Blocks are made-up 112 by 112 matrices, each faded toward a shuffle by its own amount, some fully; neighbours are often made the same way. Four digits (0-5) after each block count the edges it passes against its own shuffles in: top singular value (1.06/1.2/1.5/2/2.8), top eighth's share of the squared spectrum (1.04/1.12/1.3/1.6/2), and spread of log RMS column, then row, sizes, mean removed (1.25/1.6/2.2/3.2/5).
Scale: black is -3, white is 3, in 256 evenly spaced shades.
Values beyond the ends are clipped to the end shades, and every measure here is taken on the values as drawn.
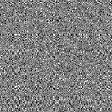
5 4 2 3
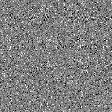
4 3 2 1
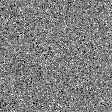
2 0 0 0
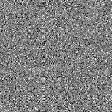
4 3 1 2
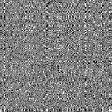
5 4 3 3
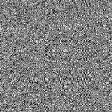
4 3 2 2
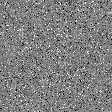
1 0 0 0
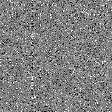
3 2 1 0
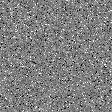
0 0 0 0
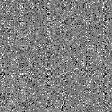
4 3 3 1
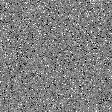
1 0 0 0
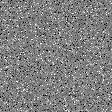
0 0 0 0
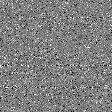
2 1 0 2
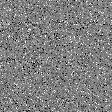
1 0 0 1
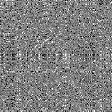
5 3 2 2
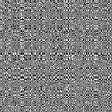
5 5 4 4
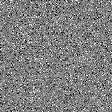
3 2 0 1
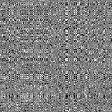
5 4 3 3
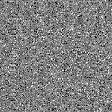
4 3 1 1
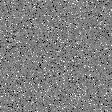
0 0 0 0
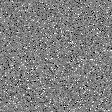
0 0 0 0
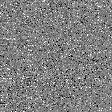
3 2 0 1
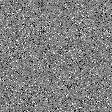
1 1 0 0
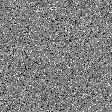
0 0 0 0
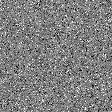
1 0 0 0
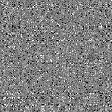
4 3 2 2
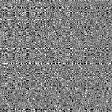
4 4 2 3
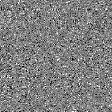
4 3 2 2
